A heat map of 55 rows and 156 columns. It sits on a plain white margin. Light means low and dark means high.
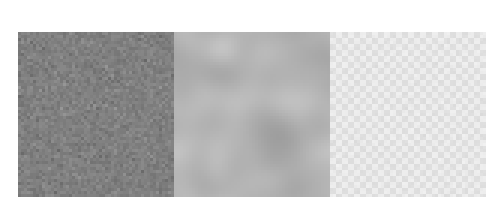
The table splits into one row of 3 panels. Panel 1,1: middling, fine-grained, faint in contrast. Panel 1,2: low, smooth, faint in contrast. Panel 1,3: very low, checkered, faint in contrast.
